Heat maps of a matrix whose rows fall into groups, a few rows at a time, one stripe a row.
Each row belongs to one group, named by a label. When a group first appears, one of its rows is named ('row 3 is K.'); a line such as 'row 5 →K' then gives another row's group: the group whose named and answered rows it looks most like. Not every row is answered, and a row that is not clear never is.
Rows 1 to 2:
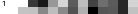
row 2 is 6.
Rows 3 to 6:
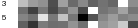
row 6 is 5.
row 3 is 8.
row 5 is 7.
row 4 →5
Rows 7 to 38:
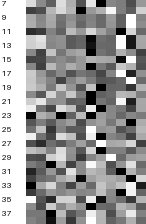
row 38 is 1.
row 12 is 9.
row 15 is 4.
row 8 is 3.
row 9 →8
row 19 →6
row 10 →8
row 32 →3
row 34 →4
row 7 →6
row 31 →4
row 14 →7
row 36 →7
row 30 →1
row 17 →9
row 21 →9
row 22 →6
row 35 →6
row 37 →1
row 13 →9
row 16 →7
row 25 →1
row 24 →3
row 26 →6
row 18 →8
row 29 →3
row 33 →5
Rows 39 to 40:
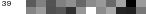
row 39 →3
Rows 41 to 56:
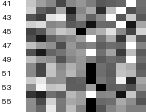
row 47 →8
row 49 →8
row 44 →9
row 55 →7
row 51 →7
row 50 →7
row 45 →3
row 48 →4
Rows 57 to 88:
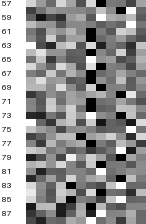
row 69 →6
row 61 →7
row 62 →7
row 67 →7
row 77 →7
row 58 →4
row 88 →4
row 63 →6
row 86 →5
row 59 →5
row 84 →6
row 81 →5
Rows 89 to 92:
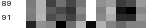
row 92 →5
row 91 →1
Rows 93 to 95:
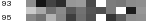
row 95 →5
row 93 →5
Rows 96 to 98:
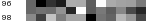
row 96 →5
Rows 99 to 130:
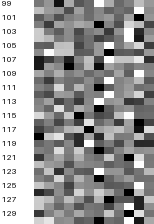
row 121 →4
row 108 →5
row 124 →7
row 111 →7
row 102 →7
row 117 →3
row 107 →5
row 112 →5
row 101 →3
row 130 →9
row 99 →1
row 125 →8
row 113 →1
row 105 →5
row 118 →5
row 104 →9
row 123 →1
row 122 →8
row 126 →4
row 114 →7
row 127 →6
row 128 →9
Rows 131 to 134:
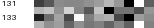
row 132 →6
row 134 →8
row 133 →4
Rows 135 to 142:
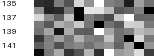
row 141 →3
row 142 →5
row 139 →1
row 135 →4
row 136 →1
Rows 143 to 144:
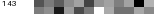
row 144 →1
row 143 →3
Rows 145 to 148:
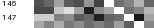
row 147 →9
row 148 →8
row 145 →5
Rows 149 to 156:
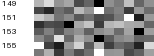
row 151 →9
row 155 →6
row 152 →5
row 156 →1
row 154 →7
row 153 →3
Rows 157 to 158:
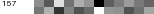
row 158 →1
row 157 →7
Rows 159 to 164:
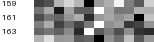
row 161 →3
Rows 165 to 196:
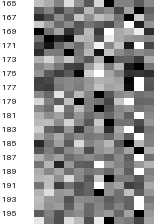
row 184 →8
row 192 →9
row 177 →4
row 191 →1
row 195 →3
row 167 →4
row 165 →6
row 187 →8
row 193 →8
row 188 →1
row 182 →6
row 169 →5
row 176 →4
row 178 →7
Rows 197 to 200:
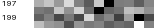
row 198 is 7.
